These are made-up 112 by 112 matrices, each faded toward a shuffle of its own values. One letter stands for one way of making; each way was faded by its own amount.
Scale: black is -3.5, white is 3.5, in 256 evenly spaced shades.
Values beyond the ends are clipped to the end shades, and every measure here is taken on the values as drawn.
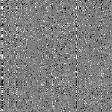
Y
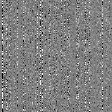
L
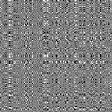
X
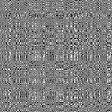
X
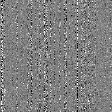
L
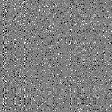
Y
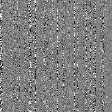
L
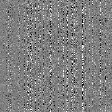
L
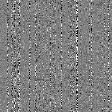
L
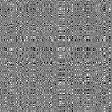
X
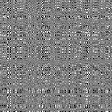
X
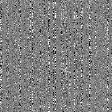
L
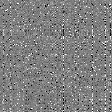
Y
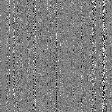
L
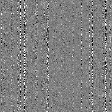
L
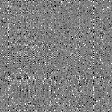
Y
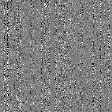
L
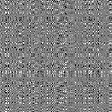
X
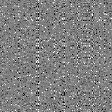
Y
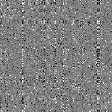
Y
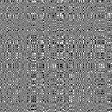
X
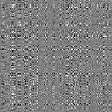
X
